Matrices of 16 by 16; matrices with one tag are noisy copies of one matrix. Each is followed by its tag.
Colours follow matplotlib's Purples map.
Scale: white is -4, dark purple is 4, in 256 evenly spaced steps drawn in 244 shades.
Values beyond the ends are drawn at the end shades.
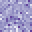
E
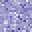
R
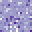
E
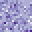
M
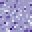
M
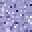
M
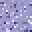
M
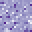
M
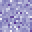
E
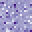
M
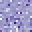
E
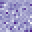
M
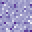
M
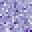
M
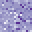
R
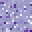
M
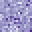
E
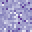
R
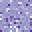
E
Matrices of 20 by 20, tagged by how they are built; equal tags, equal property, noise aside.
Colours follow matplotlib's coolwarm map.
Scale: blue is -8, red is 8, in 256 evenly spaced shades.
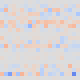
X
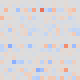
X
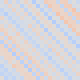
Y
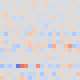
X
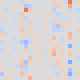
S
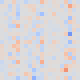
S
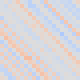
Y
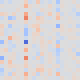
S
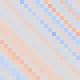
Y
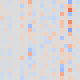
S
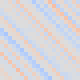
Y
